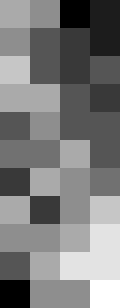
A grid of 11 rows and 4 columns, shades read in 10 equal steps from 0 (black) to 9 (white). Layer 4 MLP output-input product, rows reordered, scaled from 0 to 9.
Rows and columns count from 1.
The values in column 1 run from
0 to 7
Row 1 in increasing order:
0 1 5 6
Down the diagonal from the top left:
6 3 2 2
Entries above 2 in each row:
2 2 3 3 4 4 3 3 4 4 3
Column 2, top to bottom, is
5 3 3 6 5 4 6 2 5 6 5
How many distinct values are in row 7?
4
